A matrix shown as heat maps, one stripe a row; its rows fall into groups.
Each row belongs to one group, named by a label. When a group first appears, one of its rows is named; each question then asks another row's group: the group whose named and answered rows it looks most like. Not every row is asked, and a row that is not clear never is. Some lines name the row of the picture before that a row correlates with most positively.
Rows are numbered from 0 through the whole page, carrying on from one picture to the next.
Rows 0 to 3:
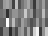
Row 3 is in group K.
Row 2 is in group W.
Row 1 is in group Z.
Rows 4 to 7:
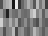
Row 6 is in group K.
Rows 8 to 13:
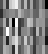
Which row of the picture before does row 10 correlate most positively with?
4
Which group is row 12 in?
Z
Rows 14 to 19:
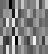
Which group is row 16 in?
W
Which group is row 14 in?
K
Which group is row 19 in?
W
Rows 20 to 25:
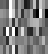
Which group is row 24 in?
Z
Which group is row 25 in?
W
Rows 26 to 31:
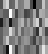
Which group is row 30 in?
W
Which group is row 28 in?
K
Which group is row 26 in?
W
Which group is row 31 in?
Z
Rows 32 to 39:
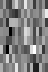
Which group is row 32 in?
Z
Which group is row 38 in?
W
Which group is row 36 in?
Z
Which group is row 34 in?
Z
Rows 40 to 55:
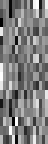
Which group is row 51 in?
K
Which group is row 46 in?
K
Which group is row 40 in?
K
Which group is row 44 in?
K
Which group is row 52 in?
K
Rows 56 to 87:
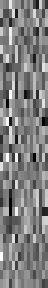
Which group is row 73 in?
W
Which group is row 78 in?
K
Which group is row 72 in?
K
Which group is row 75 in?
Z
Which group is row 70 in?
Z
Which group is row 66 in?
Z
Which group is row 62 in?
W
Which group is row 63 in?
Z
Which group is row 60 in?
Z
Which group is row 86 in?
W
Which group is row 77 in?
K
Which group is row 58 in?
K
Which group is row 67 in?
Z
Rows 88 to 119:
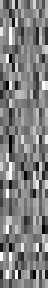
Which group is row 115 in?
K
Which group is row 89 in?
K
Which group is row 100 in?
K
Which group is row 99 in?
Z
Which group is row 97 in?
Z
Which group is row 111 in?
K
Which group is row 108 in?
K
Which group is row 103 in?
K
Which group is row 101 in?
K
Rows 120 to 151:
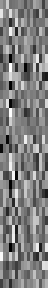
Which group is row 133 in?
Z
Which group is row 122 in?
K
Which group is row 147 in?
K
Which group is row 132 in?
Z
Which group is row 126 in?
K
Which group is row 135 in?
Z
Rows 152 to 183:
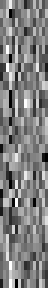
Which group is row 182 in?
Z
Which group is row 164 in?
W
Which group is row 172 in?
K
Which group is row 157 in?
W
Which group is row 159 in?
W
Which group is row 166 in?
Z
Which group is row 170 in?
Z
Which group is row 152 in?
Z
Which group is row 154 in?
W
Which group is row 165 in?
K
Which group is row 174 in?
W
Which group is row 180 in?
W
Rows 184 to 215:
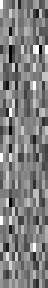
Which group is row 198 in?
K
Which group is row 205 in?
K
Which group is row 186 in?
W
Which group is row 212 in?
W
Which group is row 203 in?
W
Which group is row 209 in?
K
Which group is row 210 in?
Z
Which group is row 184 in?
K
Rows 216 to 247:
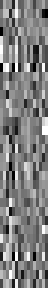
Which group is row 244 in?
W
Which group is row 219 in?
K
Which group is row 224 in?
K
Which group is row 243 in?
W
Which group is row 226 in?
Z
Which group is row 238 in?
Z
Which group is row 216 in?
W
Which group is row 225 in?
W
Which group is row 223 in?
W
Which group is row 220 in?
K
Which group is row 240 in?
Z
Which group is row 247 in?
W
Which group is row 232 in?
W
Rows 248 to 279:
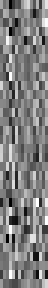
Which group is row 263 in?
W
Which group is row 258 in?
W
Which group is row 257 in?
K
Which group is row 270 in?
K
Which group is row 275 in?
W
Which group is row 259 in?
K
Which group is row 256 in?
Z
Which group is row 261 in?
K
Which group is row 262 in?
W
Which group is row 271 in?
Z
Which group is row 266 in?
W
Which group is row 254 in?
Z
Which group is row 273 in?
Z
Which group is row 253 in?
W
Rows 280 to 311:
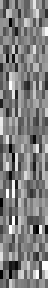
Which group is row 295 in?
W
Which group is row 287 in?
K
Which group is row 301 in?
W
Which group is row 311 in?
Z
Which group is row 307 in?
K
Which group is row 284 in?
W
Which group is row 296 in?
K
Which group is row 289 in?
Z
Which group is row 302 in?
K
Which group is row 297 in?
W
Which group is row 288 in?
Z
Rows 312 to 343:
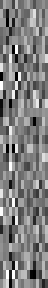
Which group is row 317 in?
W
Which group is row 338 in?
K
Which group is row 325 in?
W
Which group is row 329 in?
Z
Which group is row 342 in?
W
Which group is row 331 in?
W
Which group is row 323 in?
K
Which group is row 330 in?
Z
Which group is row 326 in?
Z
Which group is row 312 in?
W
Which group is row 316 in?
Z
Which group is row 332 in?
K
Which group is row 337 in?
K
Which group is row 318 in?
Z
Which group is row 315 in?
K
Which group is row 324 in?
K
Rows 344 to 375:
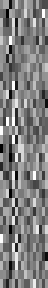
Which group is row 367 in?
W
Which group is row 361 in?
K
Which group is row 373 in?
K
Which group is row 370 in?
K
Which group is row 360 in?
K
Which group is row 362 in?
K
